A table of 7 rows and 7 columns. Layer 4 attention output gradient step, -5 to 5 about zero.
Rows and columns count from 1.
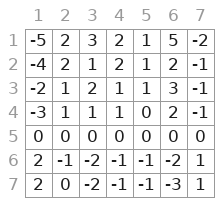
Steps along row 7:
down down up same down up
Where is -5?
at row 1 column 1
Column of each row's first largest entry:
6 2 6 6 1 1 1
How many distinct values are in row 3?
5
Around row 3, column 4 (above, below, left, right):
2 1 2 1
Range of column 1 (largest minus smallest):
7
